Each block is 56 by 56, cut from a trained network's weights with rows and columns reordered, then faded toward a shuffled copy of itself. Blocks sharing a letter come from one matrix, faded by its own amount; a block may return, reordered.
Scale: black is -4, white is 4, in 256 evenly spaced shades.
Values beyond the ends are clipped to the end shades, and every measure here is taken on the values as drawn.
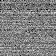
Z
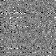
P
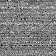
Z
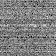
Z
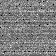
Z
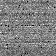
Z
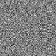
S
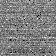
Z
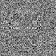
S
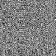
S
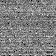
Z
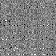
P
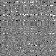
P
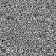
S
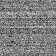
Z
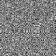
S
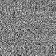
S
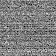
Z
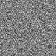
S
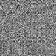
S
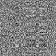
S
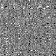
P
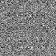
S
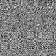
S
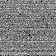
Z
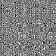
P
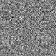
S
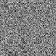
S
